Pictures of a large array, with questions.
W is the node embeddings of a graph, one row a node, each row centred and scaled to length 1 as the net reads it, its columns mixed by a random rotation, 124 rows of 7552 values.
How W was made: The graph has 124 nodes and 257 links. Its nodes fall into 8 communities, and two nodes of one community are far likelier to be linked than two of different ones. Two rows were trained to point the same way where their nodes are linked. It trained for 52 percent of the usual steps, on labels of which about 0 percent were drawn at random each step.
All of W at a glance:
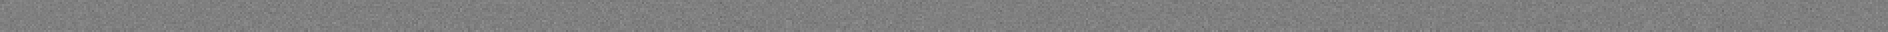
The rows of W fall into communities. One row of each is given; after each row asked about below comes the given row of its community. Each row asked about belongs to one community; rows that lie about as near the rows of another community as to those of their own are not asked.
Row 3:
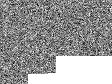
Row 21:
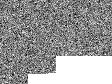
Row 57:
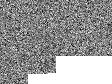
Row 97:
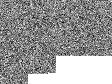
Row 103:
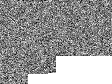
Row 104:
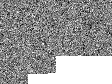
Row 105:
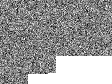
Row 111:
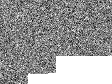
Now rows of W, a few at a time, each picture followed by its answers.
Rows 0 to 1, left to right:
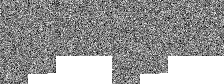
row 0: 3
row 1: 103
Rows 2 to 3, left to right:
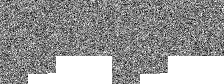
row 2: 57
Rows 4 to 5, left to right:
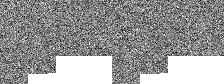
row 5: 57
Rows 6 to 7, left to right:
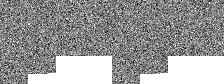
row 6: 103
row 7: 104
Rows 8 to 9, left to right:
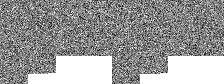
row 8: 104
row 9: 104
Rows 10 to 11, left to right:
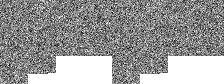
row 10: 97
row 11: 97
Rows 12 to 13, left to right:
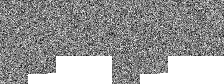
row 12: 103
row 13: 104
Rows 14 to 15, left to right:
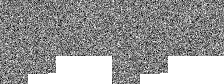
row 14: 103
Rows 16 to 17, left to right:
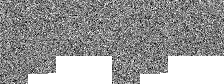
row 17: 97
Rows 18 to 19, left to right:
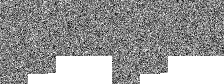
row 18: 3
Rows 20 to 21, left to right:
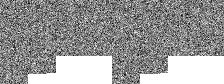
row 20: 3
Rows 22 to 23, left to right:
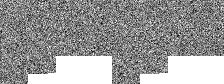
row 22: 105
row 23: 111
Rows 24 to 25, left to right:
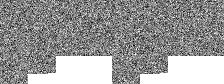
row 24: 104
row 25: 105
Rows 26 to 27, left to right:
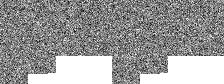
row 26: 111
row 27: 57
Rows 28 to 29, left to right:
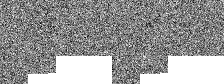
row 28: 104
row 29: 97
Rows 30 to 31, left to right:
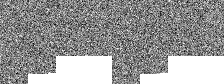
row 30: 3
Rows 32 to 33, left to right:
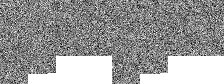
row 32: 97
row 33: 57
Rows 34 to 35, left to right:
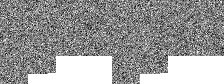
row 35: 97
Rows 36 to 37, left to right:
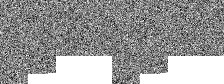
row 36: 97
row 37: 105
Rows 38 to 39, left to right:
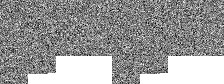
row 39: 21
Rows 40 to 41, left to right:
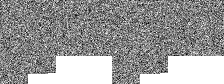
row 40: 21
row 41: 57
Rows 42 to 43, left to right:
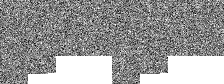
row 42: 105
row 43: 111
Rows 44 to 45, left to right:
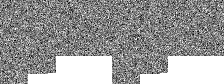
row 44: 103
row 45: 105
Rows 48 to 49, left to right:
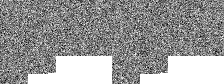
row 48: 105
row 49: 21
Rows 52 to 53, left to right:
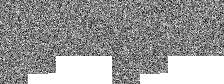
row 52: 104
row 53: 57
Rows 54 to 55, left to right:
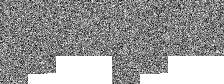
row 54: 105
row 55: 57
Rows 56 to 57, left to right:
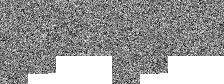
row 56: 21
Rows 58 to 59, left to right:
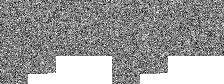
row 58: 105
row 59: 3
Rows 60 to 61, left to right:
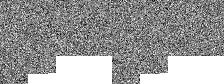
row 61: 103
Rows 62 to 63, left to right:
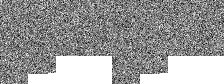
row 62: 97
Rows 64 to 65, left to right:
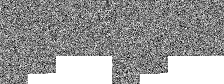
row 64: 104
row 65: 103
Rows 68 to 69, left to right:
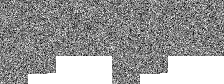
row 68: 103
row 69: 21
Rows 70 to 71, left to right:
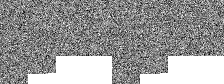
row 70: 104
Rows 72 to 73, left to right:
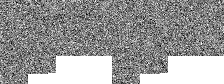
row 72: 21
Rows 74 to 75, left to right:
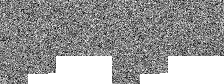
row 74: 21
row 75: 105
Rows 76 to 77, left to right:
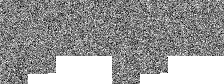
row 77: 111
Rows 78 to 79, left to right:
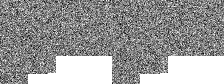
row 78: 105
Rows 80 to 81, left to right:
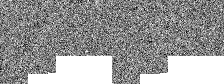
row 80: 97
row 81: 111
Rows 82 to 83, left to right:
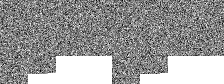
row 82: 103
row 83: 103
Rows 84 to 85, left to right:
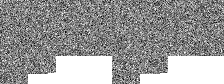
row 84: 105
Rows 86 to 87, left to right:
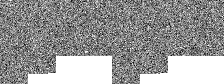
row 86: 97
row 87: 104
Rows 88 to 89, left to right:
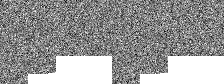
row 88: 105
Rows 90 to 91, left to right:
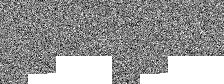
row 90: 103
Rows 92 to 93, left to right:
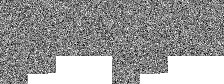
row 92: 104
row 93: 104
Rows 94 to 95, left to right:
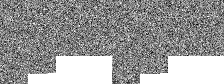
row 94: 103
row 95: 3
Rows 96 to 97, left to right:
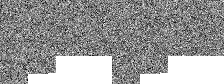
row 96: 57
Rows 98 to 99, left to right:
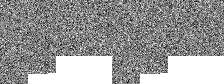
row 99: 3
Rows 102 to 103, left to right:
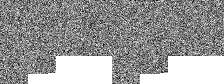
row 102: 104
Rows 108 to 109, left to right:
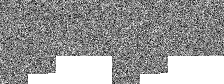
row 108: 21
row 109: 103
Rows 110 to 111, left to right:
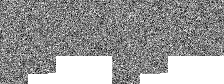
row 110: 105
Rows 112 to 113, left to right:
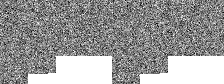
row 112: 111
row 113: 3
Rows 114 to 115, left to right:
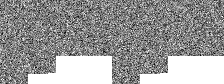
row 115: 104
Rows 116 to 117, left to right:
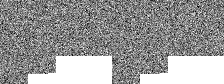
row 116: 105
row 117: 103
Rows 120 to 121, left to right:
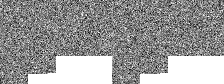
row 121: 3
